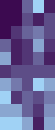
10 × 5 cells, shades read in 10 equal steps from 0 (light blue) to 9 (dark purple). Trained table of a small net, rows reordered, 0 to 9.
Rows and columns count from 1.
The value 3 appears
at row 9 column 5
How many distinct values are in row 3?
5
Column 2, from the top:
9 9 7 8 8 6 4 7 2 0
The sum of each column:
45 60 54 46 52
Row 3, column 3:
5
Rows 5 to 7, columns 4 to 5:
5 8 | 6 6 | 0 2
